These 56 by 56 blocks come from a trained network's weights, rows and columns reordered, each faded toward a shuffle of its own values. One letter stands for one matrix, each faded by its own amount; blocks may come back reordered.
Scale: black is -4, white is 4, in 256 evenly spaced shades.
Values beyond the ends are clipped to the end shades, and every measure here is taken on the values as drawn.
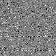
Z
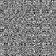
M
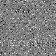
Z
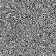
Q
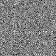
Q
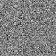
Q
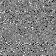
Z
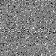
Z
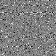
Z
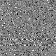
Z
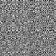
M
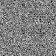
Q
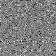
Z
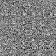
Q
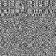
M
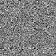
Q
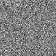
Q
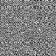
M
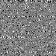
Z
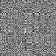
M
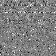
Z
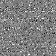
Z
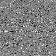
Z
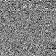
Q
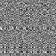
M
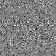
Z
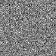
Q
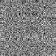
M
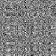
M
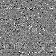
Z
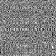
M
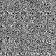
Q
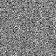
Q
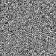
Q
